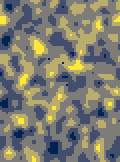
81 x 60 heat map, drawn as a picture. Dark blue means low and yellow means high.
Lone odd cells: 3, each lower than its neighbours. Mirror symmetry: none. Stripes: none. Ninth with the lowest average: bottom middle. Odd rows or columns: none. Average level on the scale: 50%.
